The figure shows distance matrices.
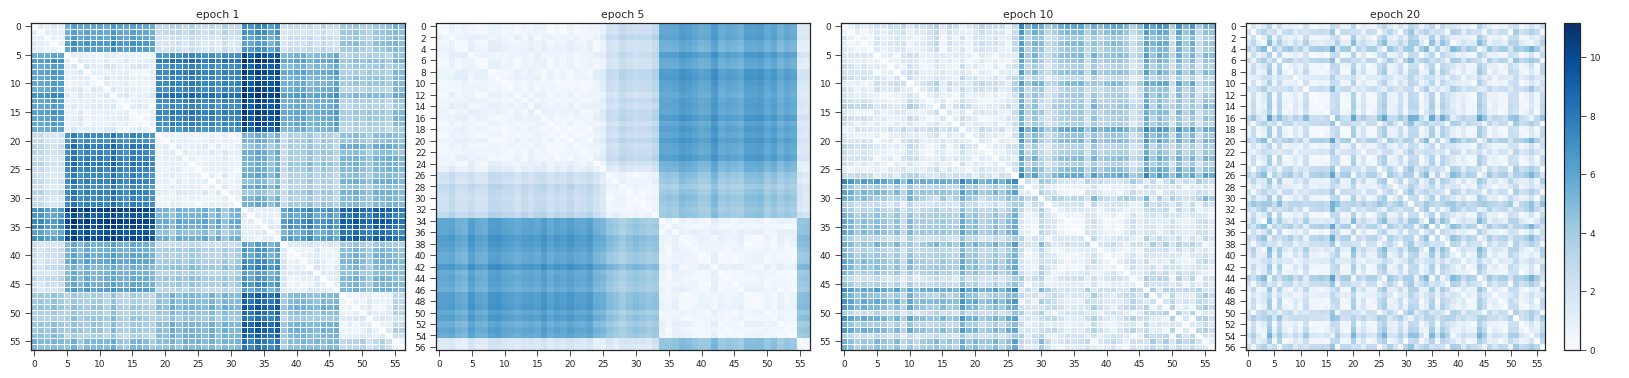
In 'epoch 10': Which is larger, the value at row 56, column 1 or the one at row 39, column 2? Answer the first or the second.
the first
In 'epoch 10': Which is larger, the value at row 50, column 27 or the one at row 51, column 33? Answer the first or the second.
the first
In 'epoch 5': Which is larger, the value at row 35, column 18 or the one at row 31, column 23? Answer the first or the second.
the first
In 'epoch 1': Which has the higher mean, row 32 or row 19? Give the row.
32
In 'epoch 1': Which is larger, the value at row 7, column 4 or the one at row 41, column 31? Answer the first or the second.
the first
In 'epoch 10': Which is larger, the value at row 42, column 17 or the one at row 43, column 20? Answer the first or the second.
the second
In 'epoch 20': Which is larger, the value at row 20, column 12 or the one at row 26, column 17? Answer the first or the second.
the first
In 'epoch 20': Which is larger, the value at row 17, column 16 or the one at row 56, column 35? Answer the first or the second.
the first
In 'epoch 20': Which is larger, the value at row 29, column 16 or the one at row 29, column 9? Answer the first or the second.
the first
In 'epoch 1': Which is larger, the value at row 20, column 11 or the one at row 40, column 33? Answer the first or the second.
the first
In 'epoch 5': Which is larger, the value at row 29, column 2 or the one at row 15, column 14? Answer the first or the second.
the first
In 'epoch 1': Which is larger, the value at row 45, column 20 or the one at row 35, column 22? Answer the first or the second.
the second
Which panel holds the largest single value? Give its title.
epoch 1
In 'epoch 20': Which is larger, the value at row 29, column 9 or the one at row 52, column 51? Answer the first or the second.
the second
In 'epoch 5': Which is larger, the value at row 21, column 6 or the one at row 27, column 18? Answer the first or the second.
the second
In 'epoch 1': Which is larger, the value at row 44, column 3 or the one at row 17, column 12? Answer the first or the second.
the first
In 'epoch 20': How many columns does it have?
57
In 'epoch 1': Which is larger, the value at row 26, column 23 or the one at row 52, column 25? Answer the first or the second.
the second
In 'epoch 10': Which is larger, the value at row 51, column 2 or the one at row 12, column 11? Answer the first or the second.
the first
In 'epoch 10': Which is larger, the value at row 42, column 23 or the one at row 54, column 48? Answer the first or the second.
the first
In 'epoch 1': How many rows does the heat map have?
57
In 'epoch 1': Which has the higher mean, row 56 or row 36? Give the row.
36
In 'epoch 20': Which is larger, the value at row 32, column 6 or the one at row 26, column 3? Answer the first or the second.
the second
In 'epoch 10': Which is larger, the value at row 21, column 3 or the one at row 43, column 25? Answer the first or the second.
the second
